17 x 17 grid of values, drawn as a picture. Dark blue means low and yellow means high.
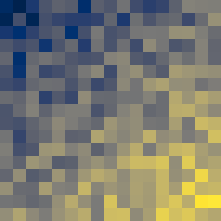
Ninth with the highest average: bottom right. Slope: up to the bottom right. Stripes: none. Histogram: bell-shaped.
